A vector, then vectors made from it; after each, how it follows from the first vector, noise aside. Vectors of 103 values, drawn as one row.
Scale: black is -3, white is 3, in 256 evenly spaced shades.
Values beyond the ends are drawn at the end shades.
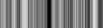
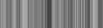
shrunk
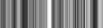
negated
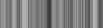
shrunk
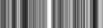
negated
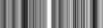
negated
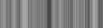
shrunk
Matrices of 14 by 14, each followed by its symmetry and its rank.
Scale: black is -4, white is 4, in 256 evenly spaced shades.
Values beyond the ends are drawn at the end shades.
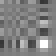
symmetric, rank one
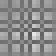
symmetric, rank one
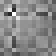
symmetric, rank two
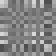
symmetric, rank two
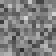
neither, full rank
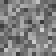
neither, full rank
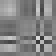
symmetric, rank one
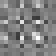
symmetric, rank two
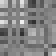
symmetric, rank two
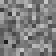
neither, full rank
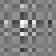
symmetric, rank one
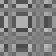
symmetric, rank one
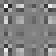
symmetric, rank one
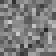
neither, full rank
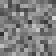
neither, full rank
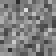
neither, full rank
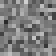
neither, full rank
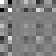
symmetric, rank one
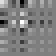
symmetric, rank one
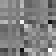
symmetric, rank two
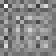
symmetric, rank two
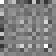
symmetric, rank two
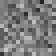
neither, full rank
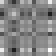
symmetric, rank one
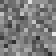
neither, full rank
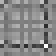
symmetric, rank two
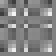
symmetric, rank one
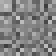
symmetric, rank two
